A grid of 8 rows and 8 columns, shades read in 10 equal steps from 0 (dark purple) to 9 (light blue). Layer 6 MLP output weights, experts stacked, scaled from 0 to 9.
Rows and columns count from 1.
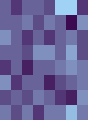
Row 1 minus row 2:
0 -2 -1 1 -2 5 9 -4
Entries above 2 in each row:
6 7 6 8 6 6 6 7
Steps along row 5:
up down up same up up down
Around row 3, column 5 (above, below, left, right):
5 6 4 4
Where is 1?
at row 5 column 3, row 6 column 5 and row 7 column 7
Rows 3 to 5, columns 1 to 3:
6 4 2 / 4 4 3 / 2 4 1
